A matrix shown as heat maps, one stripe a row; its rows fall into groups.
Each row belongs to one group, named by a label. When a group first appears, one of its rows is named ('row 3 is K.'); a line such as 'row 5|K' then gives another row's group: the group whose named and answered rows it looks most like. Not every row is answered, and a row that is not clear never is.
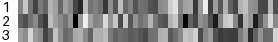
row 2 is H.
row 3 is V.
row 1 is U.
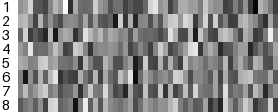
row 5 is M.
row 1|V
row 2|U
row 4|V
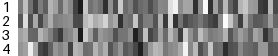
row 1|U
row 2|H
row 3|M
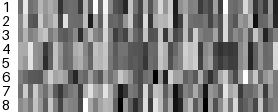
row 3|M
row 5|V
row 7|M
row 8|M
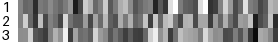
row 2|U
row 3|V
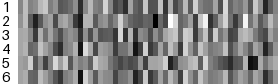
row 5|V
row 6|M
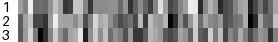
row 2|V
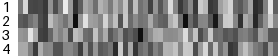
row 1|H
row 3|V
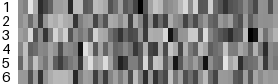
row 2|H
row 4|M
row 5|M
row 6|H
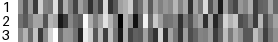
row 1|U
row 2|M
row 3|M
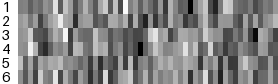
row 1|H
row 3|V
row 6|U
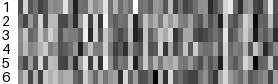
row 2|U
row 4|M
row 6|H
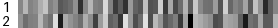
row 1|M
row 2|M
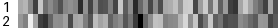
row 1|U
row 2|V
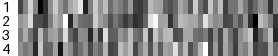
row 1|V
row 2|V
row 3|U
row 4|U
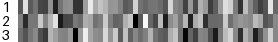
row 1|H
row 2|M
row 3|H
